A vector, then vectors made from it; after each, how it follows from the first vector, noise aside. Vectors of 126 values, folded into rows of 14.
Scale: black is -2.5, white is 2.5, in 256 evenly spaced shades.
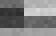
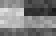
negated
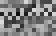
sign-scrambled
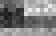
copied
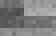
shrunk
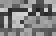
sign-scrambled
